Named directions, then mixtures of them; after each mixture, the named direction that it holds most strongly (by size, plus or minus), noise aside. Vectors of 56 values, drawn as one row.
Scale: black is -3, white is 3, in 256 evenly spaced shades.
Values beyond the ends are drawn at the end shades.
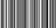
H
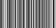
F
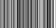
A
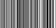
A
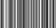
H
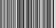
A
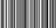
H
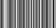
F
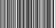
A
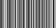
F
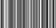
H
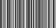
F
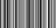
H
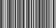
F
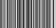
F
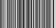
F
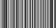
F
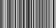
F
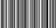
H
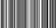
H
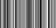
H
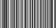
F
